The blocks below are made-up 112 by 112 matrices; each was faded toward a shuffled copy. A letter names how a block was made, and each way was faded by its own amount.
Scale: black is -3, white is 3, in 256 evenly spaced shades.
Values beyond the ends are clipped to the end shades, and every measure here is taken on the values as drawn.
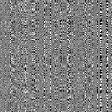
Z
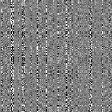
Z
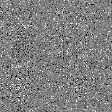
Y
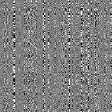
Z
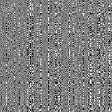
Z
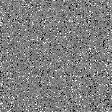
Y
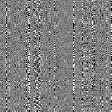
Z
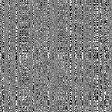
Z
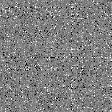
Y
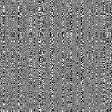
Z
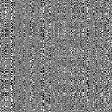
Z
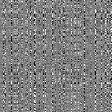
Z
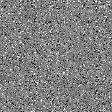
Y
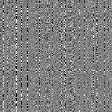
Z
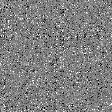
Y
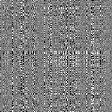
Z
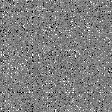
Y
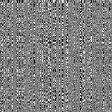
Z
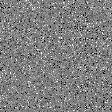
Y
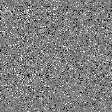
Y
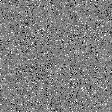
Y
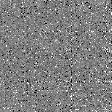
Y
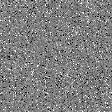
Y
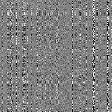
Z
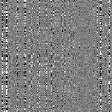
Z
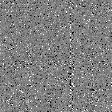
Y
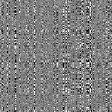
Z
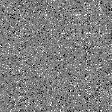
Y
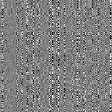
Z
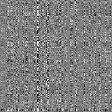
Z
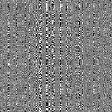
Z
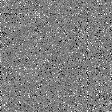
Y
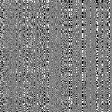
Z
